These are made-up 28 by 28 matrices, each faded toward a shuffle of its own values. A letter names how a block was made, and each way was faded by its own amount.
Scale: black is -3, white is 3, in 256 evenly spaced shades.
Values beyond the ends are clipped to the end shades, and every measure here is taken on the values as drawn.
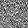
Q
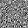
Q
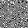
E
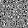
Q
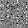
E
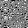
E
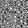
E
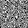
Q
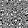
Q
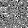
Q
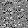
E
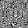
E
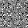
Q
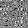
E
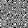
Q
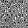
E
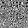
Q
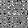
E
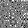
E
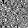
Q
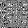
E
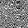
Q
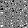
E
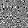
Q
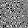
E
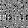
E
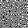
E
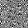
Q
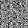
Q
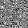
Q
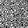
Q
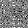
Q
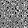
E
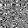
Q
